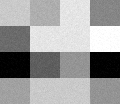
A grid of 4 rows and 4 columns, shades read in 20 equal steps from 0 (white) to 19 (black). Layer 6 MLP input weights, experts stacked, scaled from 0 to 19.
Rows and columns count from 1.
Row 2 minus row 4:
4 -2 -2 -8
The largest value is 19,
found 2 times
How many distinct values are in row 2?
3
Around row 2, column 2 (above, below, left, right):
6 12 11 2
